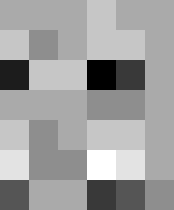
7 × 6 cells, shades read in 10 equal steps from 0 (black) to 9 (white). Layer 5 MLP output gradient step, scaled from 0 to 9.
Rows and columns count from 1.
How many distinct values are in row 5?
3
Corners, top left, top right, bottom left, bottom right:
6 6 3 5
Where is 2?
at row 3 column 5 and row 7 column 4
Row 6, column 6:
6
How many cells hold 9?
1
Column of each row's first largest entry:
4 1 2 1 1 4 2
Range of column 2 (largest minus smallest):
2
